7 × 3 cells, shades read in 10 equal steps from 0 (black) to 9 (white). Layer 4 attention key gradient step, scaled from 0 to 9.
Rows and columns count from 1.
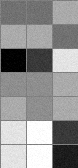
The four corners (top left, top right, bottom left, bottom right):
4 6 8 1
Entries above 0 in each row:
3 3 2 3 3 3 3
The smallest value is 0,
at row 3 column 1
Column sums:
37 40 33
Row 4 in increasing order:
5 5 6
